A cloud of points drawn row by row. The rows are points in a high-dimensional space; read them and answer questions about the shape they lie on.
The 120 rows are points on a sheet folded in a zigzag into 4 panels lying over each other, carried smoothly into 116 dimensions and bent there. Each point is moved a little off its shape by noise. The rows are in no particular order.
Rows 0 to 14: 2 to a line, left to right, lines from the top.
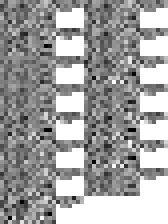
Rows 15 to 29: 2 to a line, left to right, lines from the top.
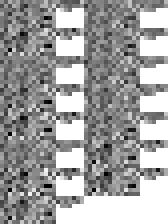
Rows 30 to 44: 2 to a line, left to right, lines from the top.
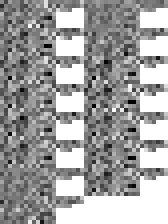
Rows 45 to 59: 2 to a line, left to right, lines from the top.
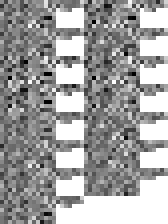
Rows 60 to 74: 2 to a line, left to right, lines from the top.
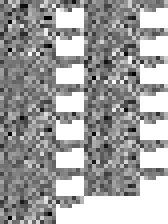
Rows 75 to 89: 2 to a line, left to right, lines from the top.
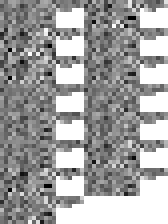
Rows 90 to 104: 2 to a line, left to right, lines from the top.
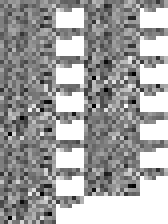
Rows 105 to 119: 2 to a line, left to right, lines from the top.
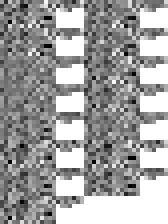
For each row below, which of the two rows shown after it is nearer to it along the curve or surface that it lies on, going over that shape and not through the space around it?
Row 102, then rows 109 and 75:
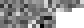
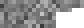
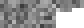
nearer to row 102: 109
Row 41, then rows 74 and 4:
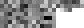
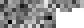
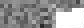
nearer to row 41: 4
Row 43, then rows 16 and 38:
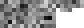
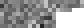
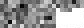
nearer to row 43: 38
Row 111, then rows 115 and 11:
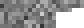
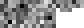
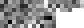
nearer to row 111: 115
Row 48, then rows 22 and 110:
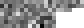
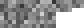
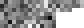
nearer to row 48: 110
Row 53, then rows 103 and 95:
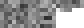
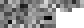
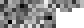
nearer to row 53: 103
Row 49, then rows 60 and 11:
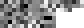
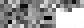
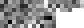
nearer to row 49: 11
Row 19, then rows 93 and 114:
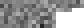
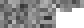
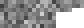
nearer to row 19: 114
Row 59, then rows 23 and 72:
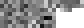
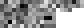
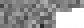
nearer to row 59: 72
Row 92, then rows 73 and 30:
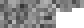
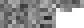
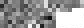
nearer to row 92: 73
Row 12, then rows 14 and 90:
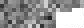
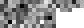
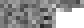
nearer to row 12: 14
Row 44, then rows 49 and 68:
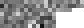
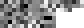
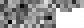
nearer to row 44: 49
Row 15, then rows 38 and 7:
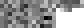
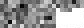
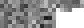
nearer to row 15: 7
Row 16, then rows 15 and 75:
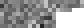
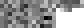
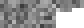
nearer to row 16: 15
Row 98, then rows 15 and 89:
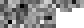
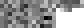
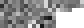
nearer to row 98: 15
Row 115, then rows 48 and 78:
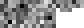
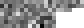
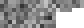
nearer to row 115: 78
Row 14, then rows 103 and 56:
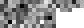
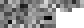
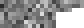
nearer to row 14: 103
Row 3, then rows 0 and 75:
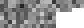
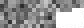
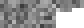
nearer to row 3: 75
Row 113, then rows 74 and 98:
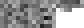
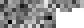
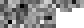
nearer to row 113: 98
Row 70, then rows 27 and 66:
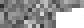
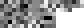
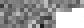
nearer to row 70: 66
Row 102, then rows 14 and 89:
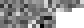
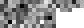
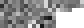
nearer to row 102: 89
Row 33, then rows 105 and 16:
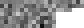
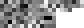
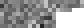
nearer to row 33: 16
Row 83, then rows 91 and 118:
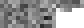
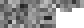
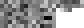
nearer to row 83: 91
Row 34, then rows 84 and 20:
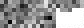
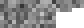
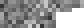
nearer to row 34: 20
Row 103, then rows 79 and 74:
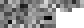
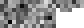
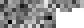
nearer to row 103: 79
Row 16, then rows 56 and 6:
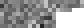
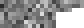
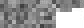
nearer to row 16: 56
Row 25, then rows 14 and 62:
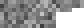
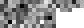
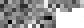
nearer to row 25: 14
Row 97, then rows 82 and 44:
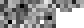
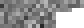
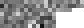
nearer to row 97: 82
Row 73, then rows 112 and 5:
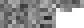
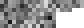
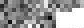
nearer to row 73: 112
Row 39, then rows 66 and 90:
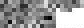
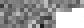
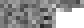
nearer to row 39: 66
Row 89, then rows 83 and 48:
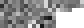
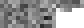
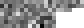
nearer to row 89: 48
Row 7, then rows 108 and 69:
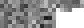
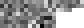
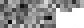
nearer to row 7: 69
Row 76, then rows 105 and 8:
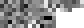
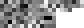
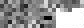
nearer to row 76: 105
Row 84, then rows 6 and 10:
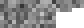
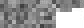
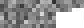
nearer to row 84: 6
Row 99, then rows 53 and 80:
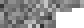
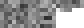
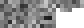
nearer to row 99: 80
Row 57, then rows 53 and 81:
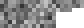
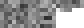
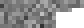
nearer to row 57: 81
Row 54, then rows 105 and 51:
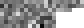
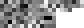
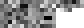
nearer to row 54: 105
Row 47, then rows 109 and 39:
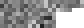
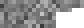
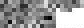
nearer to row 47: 39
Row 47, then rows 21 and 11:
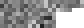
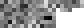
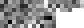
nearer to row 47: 21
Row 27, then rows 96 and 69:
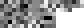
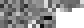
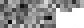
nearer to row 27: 96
